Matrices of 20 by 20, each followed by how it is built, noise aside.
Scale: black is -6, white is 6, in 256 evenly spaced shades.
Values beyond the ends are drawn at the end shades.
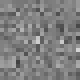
low rank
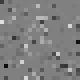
sparse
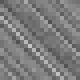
Toeplitz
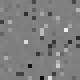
sparse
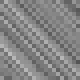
Toeplitz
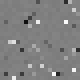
sparse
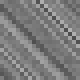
Toeplitz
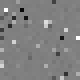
sparse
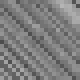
Toeplitz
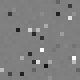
sparse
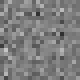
low rank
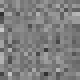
low rank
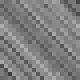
Toeplitz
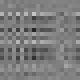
low rank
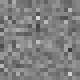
low rank
